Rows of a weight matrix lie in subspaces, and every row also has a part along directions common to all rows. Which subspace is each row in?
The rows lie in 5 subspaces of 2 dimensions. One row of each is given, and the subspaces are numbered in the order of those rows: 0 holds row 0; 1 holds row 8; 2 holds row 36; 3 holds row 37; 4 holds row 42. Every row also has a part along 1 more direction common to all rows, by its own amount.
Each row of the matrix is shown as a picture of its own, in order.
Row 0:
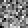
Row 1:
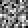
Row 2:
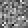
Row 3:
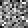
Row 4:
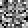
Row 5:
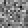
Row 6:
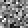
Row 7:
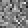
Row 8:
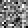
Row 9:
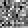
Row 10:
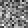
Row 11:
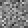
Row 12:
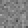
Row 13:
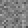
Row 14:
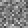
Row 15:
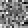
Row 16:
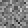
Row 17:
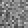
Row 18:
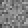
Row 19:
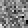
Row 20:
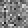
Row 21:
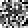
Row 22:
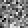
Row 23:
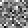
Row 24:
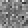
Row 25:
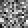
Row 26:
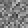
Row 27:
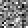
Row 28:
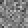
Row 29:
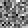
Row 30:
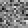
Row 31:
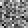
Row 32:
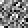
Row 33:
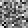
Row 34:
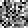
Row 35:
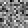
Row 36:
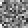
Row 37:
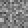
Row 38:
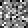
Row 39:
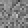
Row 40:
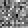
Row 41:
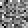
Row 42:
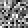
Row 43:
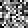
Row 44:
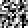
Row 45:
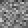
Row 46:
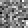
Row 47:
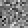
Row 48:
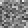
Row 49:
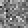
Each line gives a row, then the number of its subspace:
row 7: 0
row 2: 1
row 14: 0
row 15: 2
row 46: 3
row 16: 0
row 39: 4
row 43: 3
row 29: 4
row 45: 3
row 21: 2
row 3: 0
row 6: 0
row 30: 3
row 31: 2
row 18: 2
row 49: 1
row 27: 1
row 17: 2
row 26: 4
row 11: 0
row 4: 2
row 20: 1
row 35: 3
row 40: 4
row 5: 4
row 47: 0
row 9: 4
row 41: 2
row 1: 1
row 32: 4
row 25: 3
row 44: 1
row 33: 1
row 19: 3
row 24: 2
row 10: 2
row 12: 1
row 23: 0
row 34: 4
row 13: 1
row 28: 4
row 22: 0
